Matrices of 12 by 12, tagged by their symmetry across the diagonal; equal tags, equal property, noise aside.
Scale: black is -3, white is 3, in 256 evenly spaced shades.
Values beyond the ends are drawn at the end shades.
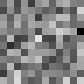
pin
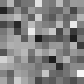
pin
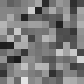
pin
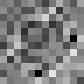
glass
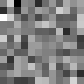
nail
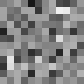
glass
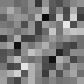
glass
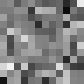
nail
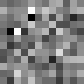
nail
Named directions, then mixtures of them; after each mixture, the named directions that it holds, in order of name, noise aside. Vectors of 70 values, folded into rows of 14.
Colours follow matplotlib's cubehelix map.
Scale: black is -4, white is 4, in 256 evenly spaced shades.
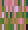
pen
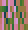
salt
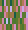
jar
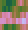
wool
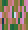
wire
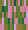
jar, salt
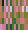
jar, pen, wire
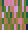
pen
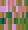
pen, salt, wool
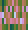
pen, wire, wool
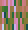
pen, salt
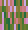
jar, pen, salt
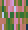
pen, salt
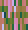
pen, salt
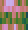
pen, wool
